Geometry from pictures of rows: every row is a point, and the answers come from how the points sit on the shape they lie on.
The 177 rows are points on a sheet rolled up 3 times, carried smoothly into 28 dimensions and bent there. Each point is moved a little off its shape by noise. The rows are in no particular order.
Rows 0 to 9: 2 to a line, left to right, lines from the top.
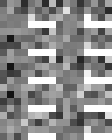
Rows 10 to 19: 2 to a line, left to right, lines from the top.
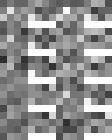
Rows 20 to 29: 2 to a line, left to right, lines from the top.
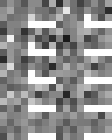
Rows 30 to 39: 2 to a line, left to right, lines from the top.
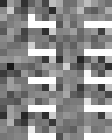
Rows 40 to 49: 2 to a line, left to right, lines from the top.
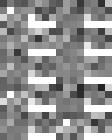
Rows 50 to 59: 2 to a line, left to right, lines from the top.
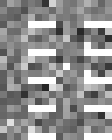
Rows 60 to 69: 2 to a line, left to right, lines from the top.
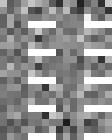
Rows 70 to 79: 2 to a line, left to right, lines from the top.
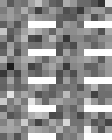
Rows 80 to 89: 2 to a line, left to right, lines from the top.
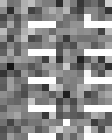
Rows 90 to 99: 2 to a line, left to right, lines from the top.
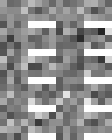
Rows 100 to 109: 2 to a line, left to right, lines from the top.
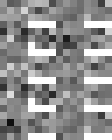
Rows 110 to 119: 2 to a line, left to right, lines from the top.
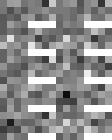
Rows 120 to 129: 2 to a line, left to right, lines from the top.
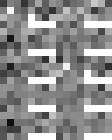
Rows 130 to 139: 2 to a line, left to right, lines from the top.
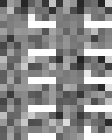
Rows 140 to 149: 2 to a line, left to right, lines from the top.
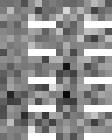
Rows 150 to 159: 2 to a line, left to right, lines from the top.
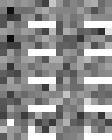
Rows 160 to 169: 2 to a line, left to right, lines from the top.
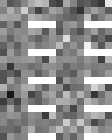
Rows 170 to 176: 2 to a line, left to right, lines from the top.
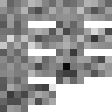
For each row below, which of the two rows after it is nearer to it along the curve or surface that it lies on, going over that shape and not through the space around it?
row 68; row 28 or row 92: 92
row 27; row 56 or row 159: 56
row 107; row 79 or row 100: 79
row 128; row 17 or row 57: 57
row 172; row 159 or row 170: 159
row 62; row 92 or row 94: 92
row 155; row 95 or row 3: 95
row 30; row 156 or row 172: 172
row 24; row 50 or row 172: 172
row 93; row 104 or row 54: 54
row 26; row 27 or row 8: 8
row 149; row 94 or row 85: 94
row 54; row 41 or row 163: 163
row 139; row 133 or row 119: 119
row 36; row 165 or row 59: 59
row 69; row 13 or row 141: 13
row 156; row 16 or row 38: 16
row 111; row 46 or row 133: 133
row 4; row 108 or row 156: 108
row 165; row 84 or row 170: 170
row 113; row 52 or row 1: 52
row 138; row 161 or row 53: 161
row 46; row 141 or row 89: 89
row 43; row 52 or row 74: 52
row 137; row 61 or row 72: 61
